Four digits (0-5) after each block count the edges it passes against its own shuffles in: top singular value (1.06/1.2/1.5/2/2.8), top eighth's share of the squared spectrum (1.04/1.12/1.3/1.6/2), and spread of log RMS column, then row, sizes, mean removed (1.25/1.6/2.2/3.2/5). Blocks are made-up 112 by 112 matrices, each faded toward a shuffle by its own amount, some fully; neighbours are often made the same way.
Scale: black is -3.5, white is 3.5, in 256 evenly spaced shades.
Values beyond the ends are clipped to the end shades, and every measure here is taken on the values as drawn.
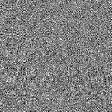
4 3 2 2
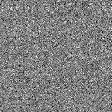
3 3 1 1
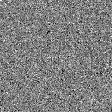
3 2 1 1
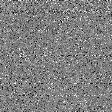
1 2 0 3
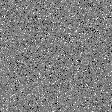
0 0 0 0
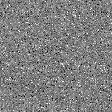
3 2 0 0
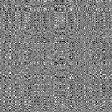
5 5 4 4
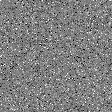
0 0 0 0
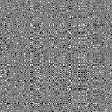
5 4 3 3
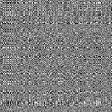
5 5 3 4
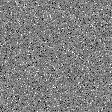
2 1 0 0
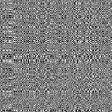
5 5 4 4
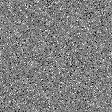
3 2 0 0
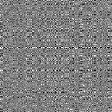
5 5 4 4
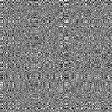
5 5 3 4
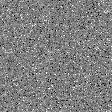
1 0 0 0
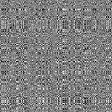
5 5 4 4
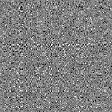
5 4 2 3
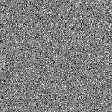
4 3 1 1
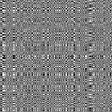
5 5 4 4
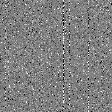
3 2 3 0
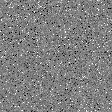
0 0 0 0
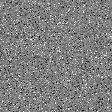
0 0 0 0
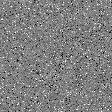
0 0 0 0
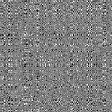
5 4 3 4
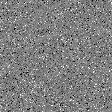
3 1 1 0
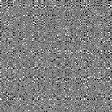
5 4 3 3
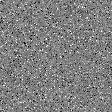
2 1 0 0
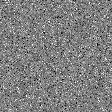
1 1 0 0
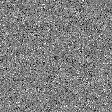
3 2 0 0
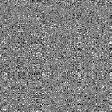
4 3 2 2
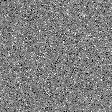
1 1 0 0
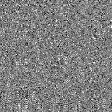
4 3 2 2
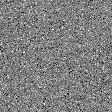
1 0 0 0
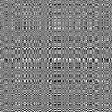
5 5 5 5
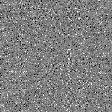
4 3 2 1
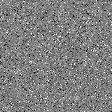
2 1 0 0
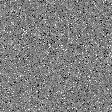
2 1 0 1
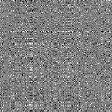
5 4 3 3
